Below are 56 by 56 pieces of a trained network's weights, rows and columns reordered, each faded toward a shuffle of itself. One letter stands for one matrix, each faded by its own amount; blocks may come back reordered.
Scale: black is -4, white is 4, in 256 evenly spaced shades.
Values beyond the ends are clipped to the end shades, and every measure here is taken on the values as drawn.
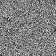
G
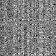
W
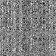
W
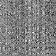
W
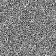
G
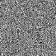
G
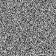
G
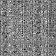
W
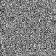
G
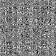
W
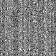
W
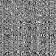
W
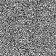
G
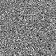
G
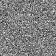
G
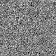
G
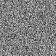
G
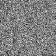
G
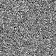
G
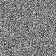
G
